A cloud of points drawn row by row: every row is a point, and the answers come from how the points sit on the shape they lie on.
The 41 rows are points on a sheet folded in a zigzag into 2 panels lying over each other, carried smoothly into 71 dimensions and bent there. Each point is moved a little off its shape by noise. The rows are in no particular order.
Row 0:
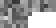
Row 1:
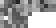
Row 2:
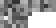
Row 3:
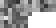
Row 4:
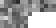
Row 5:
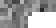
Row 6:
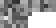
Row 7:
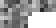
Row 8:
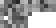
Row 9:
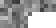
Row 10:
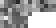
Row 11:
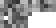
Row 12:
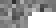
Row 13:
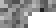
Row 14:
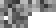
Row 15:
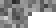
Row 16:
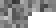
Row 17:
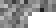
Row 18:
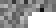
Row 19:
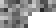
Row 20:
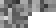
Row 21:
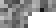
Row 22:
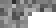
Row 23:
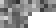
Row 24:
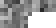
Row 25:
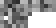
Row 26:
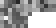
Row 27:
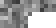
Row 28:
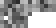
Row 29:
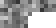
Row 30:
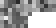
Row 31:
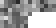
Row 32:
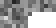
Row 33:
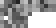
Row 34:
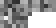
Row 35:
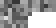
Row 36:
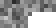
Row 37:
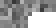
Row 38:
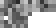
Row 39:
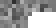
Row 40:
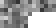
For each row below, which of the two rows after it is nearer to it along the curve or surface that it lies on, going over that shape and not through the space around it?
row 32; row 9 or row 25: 9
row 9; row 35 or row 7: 7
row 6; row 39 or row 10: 39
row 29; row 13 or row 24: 13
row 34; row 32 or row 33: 33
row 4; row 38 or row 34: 38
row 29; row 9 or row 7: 9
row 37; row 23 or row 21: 21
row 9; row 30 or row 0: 30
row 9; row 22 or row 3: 22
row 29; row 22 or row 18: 22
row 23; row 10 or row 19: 10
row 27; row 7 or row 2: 7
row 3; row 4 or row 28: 28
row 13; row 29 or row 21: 29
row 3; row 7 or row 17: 7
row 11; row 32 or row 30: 30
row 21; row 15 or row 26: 26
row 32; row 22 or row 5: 22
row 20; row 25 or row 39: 25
